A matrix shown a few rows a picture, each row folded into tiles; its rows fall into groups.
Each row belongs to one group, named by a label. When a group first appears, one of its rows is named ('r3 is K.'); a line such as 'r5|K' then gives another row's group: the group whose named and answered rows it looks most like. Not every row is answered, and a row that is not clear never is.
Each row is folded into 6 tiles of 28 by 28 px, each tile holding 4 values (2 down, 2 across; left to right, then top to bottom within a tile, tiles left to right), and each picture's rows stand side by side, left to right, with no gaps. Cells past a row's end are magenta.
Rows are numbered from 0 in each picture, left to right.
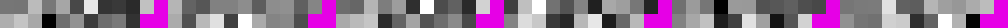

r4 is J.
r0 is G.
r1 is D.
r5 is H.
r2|G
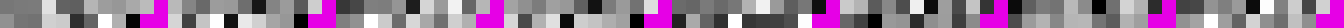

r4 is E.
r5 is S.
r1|D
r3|D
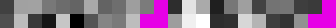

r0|E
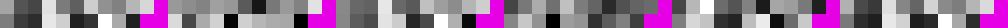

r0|H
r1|D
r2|H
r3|G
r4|J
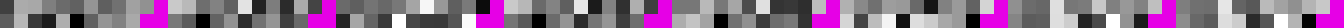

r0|E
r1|S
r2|E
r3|S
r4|G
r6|H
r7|H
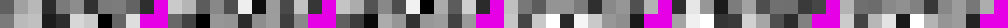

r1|S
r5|D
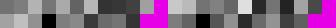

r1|S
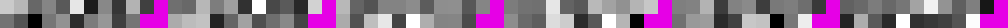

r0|S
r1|G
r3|H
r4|J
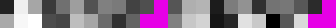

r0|J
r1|J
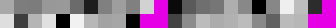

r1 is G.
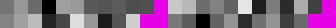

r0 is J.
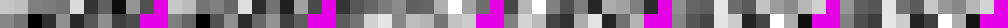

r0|S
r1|S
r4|H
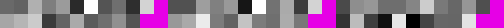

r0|G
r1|G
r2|E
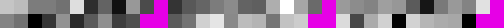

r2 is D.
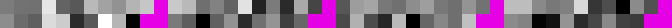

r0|H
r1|S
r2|E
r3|S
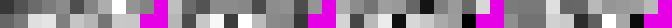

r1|D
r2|D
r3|H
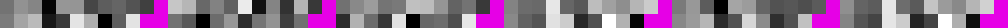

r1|S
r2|E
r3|H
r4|J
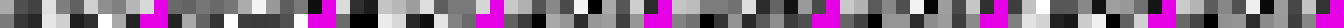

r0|H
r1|E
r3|S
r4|S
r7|S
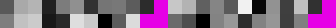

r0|J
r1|S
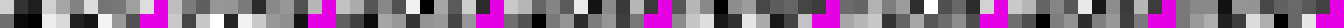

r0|H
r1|D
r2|S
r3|S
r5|G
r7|J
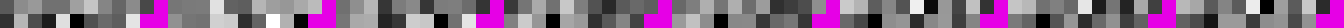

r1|H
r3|G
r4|G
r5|S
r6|S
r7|S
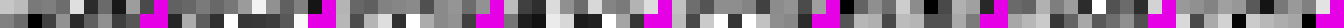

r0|S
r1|E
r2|D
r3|H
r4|D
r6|G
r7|D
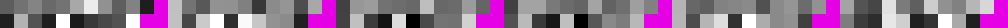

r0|E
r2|E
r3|E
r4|D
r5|H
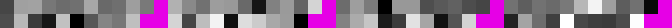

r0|E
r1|D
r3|E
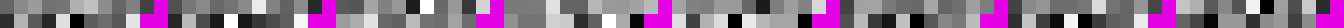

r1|E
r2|G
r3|H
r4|D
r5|E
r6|E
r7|S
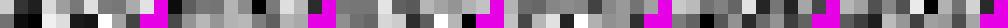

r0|H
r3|D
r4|S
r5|S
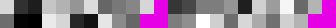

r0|H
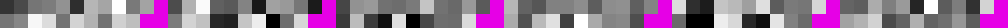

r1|J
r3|D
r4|H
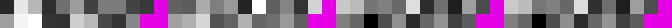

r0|J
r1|G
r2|S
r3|S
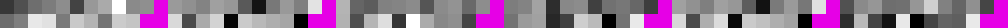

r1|D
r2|D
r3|J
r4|D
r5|E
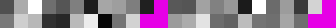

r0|J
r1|G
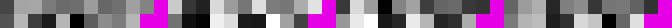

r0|E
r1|H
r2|J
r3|J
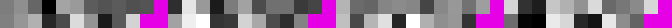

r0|J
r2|D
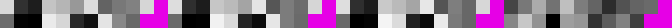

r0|H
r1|H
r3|G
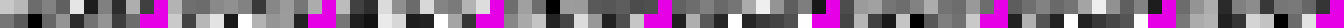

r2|H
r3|J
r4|E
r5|E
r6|E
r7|J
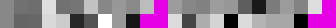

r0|H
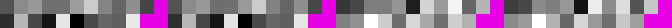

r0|E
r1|E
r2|G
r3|G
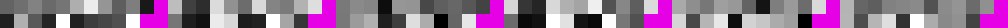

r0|E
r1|H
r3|H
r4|D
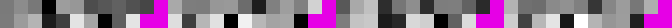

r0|J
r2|J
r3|D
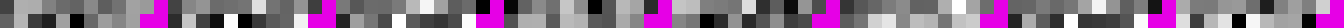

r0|E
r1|E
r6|E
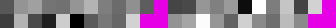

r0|E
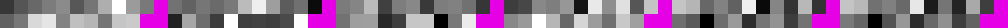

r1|E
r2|J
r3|G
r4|S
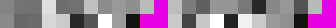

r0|H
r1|D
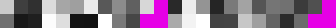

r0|H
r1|J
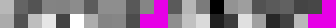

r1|J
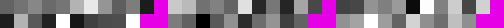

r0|E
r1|S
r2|G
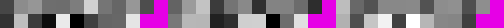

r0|E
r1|J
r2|D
